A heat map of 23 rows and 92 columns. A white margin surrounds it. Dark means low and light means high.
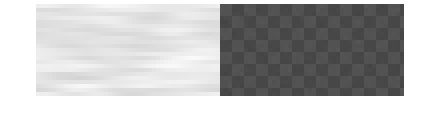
The table splits into one row of 2 panels. Panel 1,1: very high, streaked across, faint in contrast. Panel 1,2: low, checkered, faint in contrast.
